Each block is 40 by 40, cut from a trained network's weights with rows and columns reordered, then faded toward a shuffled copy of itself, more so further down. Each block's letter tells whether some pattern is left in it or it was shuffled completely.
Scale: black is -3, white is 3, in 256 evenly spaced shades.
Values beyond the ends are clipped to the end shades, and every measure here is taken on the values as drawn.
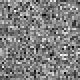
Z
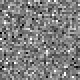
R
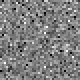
R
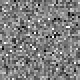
R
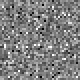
R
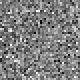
R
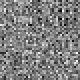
Z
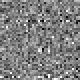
Z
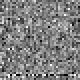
Z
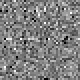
Z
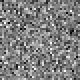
R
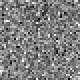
R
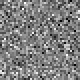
R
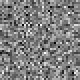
Z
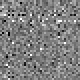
Z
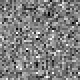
Z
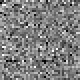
Z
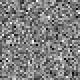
R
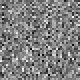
Z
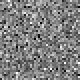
R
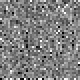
Z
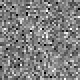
R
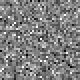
R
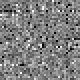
Z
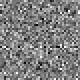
Z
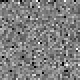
Z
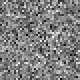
R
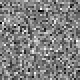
R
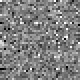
Z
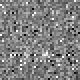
Z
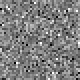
R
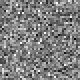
R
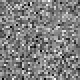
R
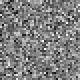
R
